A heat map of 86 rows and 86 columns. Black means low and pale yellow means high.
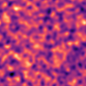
Stripes: none. Grain: blotchy. Histogram: bell-shaped. Lone odd cells: none. Average level on the scale: 50%. Odd rows or columns: none.
